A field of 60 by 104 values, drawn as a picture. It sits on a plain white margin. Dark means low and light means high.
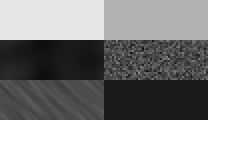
It is made of 3 by 2 panels. Panel 1,1: very high, flat. Panel 1,2: high, flat. Panel 2,1: very low, smooth, faint in contrast. Panel 2,2: low, fine-grained. Panel 3,1: low, slanting down to the right, faint in contrast. Panel 3,2: very low, flat.
